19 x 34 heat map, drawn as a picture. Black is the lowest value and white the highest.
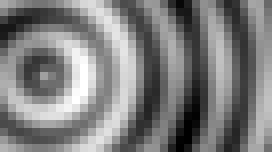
Overall the values sit about 50% of the way up the scale. The bottom right is the ninth with the lowest average. Rings spread out from the middle left.
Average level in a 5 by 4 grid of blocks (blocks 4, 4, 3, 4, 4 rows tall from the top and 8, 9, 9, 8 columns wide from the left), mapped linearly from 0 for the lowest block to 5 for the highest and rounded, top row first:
1312 / 2512 / 2513 / 4502 / 2302
